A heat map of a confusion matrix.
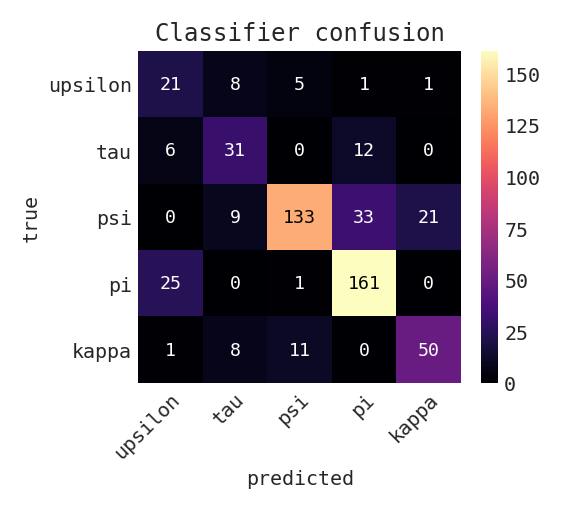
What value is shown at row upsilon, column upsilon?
21
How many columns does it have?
5
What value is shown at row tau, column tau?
31
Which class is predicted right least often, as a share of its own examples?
upsilon
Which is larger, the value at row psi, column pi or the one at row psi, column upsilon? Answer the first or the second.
the first
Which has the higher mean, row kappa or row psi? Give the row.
psi
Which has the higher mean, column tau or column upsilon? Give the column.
tau
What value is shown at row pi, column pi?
161
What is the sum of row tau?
49
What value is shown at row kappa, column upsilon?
1
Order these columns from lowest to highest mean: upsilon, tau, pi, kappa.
upsilon, tau, kappa, pi
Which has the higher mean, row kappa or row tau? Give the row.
kappa
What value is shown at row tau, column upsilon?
6
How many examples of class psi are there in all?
196
